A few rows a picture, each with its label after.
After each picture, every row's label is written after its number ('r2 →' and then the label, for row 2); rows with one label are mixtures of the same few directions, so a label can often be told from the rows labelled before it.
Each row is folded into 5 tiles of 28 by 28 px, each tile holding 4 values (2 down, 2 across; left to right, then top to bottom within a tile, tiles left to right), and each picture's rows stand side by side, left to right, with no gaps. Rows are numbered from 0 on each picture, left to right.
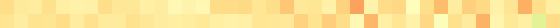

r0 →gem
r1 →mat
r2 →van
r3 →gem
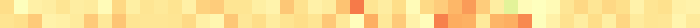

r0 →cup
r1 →van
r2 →van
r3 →mat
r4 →gem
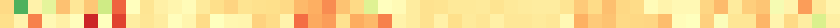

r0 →cup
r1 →mat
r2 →mat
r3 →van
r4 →mat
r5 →gem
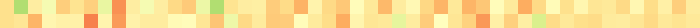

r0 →cup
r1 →van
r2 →gem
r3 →gem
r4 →cup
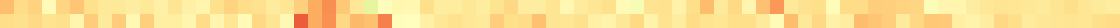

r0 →van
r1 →mat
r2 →mat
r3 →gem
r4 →van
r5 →van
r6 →mat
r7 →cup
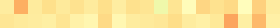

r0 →cup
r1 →cup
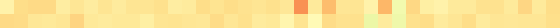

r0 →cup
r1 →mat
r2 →cup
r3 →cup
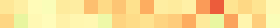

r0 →mat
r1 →van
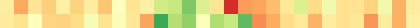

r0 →cup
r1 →mat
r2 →cup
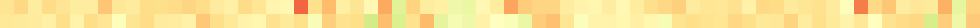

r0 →gem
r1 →gem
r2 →cup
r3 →mat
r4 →mat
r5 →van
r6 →cup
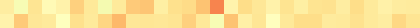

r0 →gem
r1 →van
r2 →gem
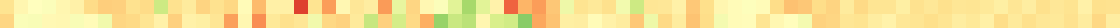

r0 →mat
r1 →cup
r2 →cup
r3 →mat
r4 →van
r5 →mat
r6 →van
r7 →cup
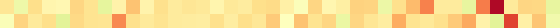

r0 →gem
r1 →van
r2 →gem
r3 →van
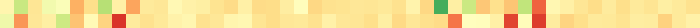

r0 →gem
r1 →mat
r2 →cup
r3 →cup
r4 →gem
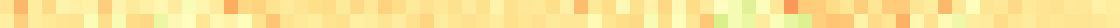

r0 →cup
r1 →mat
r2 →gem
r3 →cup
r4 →cup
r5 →mat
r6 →gem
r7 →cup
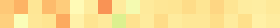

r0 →gem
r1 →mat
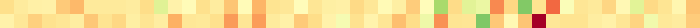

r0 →van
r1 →cup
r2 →gem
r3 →gem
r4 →van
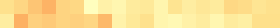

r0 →mat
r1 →mat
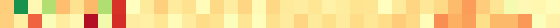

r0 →cup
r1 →cup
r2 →gem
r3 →mat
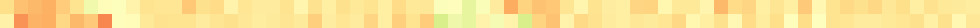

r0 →mat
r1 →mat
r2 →cup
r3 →mat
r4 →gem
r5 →cup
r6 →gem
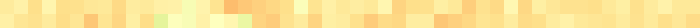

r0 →cup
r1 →mat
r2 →cup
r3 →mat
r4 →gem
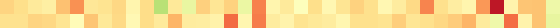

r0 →van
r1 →cup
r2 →gem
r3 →van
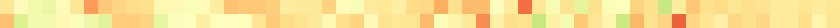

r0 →mat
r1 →mat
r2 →van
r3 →gem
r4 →gem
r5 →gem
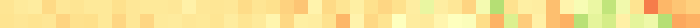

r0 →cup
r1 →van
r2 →gem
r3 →van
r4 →mat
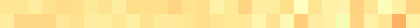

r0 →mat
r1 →gem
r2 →gem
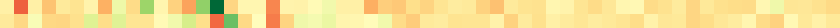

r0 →cup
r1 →van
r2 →mat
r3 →van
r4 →van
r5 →van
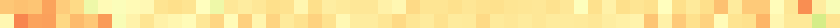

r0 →mat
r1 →van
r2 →gem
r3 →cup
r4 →cup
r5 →gem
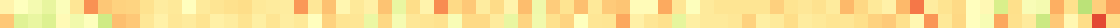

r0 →mat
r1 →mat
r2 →cup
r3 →cup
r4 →gem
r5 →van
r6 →van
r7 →gem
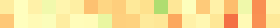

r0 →mat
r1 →cup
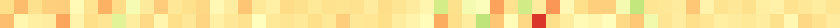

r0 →gem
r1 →gem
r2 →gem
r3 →gem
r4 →van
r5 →van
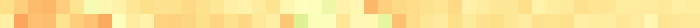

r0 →mat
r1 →mat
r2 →mat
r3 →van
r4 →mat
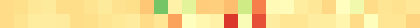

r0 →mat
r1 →cup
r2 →van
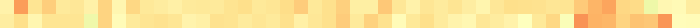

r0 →cup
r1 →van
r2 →gem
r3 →mat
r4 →mat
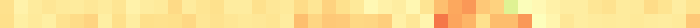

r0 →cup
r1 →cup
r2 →mat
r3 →mat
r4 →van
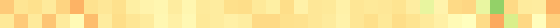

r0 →van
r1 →mat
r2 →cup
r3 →van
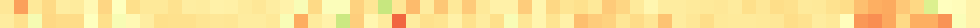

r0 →cup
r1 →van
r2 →gem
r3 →cup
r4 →mat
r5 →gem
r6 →mat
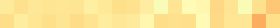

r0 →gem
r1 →gem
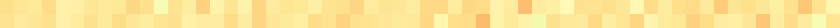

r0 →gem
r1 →cup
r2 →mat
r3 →gem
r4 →van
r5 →gem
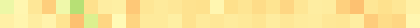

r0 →van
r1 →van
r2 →van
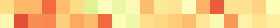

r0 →mat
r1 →van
